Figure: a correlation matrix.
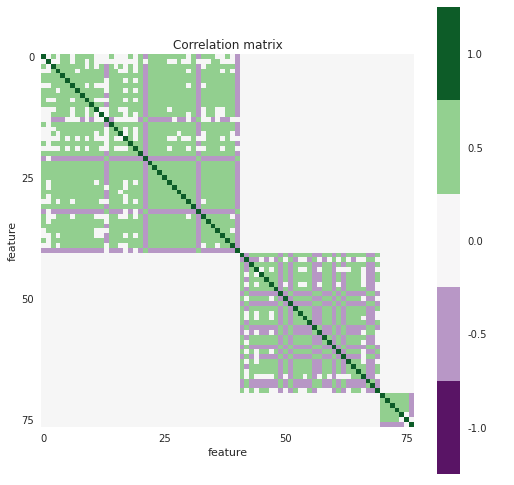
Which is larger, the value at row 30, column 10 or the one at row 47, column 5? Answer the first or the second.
the first
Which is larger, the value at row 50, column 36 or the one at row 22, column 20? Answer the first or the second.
the second
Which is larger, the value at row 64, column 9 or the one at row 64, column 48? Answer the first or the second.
the second
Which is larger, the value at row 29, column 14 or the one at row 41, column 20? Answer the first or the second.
the first
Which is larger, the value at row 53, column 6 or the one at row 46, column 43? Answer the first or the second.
the second
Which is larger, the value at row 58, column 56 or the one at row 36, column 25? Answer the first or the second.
the second
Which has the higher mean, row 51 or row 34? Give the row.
34
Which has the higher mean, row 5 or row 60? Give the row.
5
